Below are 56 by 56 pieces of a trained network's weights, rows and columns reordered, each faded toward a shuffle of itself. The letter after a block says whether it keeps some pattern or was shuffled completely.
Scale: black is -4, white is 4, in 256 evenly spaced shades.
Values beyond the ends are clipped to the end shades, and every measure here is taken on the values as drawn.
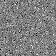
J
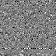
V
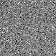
V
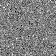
J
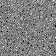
J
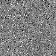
V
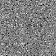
V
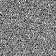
J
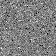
J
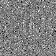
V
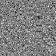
V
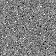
J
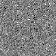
V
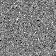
J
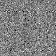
V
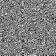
V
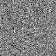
V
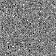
V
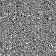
V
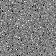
J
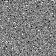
J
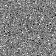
J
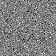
J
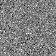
V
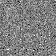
V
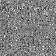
V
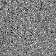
V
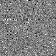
V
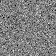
J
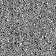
V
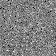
J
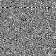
V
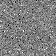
J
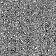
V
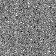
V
